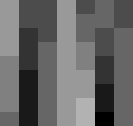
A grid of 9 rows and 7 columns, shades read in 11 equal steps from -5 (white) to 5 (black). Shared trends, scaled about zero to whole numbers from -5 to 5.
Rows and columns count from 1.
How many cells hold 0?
6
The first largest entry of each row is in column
2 2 2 2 2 2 2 2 6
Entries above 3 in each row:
0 0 0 0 0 1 2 2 2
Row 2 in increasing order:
-1 -1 1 1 2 2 2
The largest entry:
5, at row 9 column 6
